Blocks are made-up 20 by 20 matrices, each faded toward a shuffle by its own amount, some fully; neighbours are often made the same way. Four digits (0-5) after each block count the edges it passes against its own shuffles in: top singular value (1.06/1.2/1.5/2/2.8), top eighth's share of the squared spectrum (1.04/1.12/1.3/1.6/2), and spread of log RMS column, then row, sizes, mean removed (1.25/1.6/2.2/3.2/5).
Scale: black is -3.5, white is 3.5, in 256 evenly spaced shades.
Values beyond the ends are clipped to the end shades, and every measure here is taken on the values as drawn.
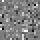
1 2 1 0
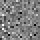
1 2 1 0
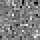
2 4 0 1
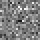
2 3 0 1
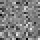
3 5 2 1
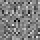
3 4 1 1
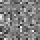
3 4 1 1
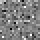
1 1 0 1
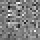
3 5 2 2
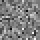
1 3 1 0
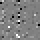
3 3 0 0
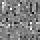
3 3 0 1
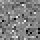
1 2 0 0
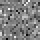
2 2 0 0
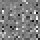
3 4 1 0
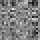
3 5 2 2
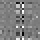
4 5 2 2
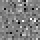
1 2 0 1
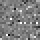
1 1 0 0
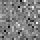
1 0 0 0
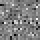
2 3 0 1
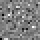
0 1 0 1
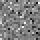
0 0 0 0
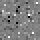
1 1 0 0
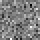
0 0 0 0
